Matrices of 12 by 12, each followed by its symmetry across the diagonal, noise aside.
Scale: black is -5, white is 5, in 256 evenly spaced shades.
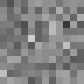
neither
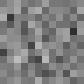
neither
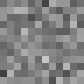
neither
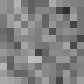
neither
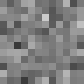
antisymmetric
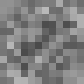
symmetric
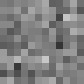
antisymmetric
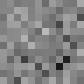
symmetric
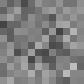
symmetric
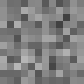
antisymmetric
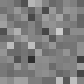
antisymmetric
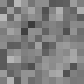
symmetric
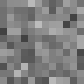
antisymmetric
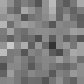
neither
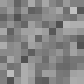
symmetric
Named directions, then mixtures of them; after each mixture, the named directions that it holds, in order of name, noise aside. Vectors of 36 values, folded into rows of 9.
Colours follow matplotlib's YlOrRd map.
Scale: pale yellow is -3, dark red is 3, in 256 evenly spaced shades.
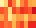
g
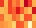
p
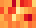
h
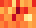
h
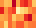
h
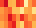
g, p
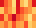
g, h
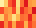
g, h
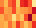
g, h, p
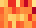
g, h, p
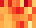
p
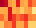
g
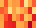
p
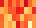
p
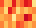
h, p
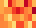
g, p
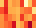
p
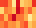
g, h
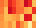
h, p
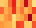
g, h, p
